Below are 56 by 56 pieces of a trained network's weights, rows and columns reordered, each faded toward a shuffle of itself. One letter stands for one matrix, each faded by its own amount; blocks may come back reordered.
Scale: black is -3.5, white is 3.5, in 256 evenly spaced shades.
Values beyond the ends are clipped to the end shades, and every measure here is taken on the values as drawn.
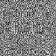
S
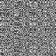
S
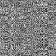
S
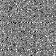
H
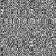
S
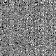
H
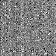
H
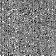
H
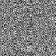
S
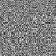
S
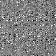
H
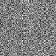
S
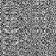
S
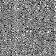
H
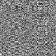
S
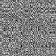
S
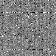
H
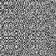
S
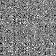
H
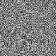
S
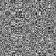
S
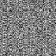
S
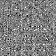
H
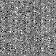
H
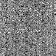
H
